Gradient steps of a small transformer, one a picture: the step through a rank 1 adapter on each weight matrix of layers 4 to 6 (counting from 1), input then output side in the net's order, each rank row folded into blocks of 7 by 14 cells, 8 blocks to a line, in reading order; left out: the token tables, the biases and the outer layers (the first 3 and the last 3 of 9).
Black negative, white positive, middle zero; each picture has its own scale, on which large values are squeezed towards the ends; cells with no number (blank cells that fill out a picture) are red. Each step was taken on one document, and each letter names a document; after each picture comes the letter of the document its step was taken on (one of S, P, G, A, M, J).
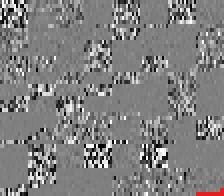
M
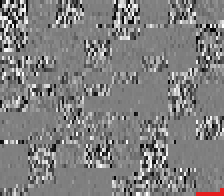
M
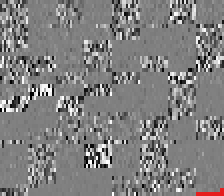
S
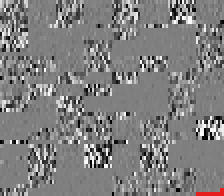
S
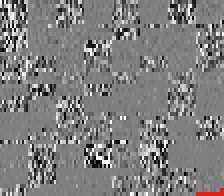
M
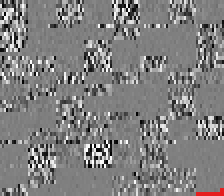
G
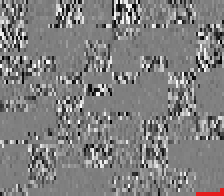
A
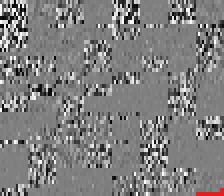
M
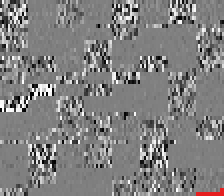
S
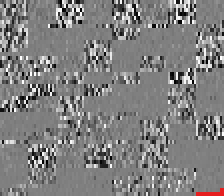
A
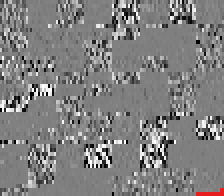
S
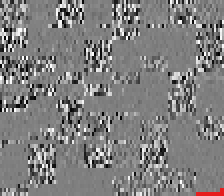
A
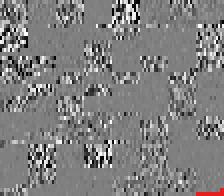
A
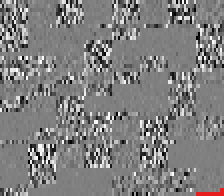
G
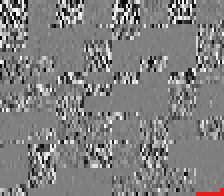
G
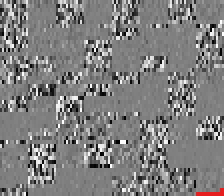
M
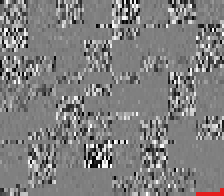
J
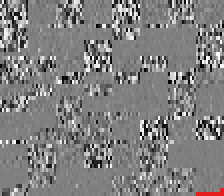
G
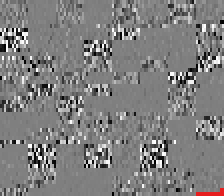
S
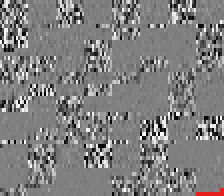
G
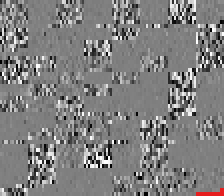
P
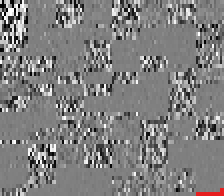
A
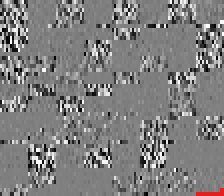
J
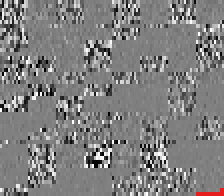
M
